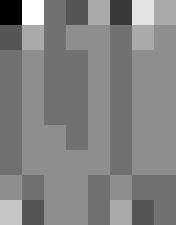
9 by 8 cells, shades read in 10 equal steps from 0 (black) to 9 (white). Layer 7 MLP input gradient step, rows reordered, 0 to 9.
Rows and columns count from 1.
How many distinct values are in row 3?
2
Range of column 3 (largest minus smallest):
1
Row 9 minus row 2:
4 -3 1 0 -1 2 -3 -1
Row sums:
38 38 36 36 36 37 38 36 37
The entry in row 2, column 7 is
6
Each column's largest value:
7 9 5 5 6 6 8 6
